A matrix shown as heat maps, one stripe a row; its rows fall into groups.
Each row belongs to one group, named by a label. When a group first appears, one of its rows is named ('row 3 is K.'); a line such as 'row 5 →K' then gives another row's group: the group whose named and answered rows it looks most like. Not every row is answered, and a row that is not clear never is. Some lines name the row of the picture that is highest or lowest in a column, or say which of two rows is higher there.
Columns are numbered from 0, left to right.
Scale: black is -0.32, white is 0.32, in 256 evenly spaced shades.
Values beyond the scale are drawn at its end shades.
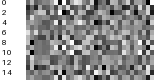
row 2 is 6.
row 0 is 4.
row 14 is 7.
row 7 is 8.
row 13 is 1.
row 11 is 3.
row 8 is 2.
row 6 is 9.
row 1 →1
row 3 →3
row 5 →2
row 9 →4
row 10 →2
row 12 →3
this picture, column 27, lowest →2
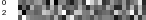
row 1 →1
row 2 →2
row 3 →3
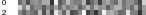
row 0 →4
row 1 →9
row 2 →8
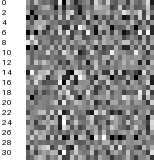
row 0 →7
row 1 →7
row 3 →1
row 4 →9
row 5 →6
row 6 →1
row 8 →9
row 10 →8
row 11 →2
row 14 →3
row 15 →6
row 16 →7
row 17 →4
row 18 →1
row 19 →2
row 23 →8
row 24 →4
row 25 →8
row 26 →9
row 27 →6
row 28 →2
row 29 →3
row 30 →4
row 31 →6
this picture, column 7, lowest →1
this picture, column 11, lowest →14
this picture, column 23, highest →29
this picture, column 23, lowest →27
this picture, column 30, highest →6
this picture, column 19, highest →27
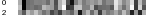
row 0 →2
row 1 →2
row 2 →9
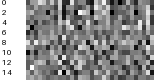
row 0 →6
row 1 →7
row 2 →6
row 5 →2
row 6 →1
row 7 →4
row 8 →9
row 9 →6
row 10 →1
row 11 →4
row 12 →6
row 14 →7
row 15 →6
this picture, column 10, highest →4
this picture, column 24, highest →5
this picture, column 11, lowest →13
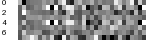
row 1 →4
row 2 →3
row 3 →8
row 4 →4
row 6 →3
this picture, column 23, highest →5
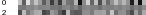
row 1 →9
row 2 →3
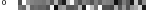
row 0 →3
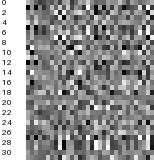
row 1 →1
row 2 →4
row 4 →9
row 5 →1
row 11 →9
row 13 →4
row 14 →3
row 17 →8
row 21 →7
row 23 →2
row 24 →9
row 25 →7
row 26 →8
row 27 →1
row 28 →7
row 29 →7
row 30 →2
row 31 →8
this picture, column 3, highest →18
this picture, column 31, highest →7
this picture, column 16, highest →20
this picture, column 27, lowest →18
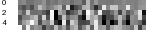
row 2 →7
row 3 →6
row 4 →6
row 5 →9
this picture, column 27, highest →1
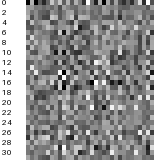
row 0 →1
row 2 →2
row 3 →2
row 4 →3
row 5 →8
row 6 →7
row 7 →3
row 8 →9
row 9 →3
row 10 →7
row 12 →7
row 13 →3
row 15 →4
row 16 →6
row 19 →1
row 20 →4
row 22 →2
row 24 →2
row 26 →1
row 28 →9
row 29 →4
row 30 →8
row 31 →2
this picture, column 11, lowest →27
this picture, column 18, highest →12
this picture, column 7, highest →29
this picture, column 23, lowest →16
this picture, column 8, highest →14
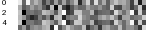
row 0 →9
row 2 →2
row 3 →8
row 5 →4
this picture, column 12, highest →5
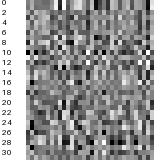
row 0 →4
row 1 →4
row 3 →3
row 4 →9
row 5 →9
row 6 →3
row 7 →4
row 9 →8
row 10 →1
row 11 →9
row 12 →1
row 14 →9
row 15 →9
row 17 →9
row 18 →1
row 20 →7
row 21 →7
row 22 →8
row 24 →2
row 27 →6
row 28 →6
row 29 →2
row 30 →6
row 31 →9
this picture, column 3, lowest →22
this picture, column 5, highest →8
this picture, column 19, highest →28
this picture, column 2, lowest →10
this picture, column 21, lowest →28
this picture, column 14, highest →24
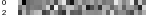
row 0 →2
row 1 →4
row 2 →3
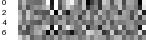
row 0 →4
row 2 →7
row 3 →9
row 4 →2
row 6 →7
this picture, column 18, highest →6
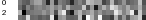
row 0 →7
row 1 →8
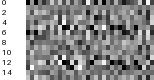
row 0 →1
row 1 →9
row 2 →9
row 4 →4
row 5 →6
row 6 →1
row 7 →1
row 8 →2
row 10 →3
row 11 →4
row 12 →6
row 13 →3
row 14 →2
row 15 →9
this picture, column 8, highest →12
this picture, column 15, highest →0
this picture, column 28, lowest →13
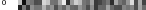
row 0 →2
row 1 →1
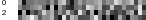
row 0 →2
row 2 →1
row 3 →6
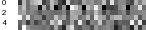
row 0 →3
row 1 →6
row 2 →6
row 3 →9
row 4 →1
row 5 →3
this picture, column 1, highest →5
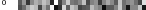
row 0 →4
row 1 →6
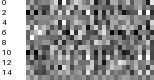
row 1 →2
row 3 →8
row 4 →4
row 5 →9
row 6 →6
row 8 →7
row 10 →1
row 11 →1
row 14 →1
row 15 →9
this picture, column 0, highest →5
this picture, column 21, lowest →6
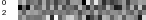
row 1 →1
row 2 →9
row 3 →4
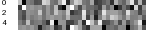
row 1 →3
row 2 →8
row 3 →8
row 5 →6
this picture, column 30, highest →4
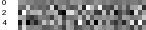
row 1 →7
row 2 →3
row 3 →8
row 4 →1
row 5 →3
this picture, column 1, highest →2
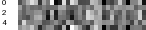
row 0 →6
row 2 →7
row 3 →7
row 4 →3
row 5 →6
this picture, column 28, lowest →4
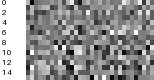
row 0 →2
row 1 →3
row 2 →1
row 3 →1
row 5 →2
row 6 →8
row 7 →6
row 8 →7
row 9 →4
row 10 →3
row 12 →6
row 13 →3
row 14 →3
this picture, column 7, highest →9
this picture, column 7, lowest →8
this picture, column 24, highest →0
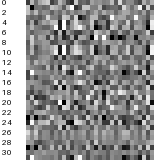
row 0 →3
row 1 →2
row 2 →9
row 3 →8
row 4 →4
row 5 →4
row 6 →7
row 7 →6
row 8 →3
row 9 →4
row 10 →4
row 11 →7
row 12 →9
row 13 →8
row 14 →3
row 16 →4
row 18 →8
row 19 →1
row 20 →7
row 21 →8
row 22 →9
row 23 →1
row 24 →3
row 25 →7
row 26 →9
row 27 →9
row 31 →3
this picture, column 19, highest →7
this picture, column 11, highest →1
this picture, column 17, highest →7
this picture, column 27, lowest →7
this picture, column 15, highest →19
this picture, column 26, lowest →19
